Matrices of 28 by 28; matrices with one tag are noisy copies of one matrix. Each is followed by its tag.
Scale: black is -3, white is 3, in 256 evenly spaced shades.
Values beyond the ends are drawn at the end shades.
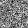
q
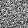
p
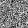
q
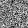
q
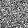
p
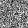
q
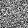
p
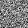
p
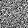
p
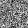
q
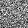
p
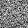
p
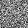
p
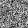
q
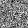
q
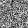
q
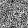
q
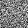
p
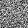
p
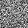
p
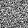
p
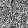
q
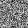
q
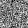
q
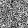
q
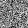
q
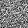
p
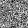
q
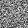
p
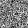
q
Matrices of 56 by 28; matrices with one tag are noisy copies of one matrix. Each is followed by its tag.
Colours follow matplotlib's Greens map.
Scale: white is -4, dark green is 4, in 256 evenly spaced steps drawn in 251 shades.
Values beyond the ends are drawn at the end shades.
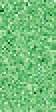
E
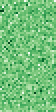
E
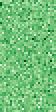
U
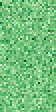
U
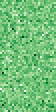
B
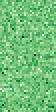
B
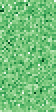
E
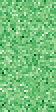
B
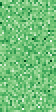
U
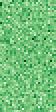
U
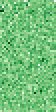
E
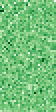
E
